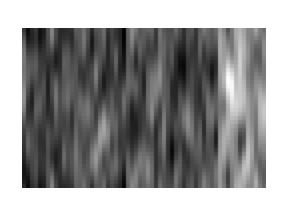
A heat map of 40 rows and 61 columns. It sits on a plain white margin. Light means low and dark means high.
Ninth with the lowest average: middle right. Seam: vertical, 80% of the way across, the left part higher. Grain: streaks running down.
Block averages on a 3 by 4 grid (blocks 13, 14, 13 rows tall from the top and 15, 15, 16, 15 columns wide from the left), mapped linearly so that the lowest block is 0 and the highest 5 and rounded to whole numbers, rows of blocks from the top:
5 5 5 1 | 4 4 4 0 | 5 4 4 1
